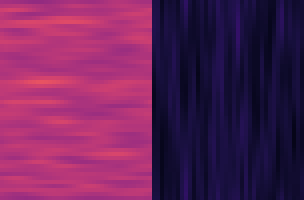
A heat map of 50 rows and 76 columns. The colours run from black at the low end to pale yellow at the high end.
It is made of 1 by 2 panels. Panel 1,1: middling, streaked across, faint in contrast. Panel 1,2: very low, streaked downward, faint in contrast.
